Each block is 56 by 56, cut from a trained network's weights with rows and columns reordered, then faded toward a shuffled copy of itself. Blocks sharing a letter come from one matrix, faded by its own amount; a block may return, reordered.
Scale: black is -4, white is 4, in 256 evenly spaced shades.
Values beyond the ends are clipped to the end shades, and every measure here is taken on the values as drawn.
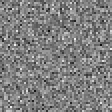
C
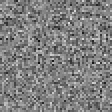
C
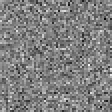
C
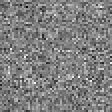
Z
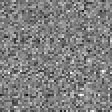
Z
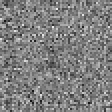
C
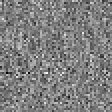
Z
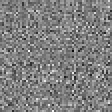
Z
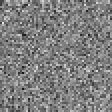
C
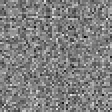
C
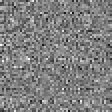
Z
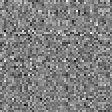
Z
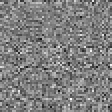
Z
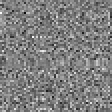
Z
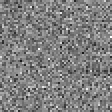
C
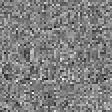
Z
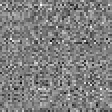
Z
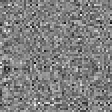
Z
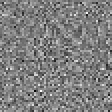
Z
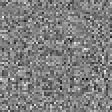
Z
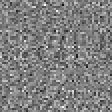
Z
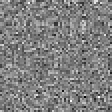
Z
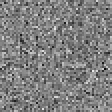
C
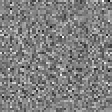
Z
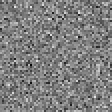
C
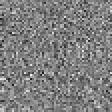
C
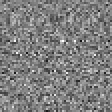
Z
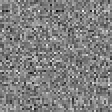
Z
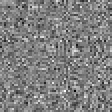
Z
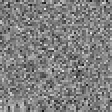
C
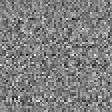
Z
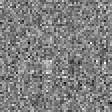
C
